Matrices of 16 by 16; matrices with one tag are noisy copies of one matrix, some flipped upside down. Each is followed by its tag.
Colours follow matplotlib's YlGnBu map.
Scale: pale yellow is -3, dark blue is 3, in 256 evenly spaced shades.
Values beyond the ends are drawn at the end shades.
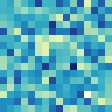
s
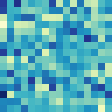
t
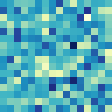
s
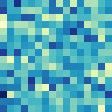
t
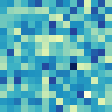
s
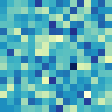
s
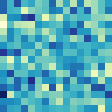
t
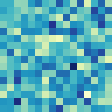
s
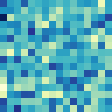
t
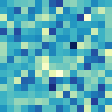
s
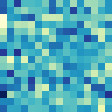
t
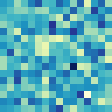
s
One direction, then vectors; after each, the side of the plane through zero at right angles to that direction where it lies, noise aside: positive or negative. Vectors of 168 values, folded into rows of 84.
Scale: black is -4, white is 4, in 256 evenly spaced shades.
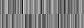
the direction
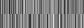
positive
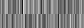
positive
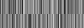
positive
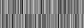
positive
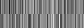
positive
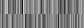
positive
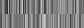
negative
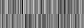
positive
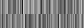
positive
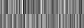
negative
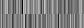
positive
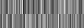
negative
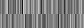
positive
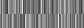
negative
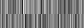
positive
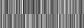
negative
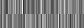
negative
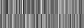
negative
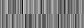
positive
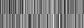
positive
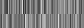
negative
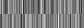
negative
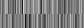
positive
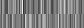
negative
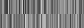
negative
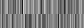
positive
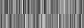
negative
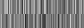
positive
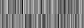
positive
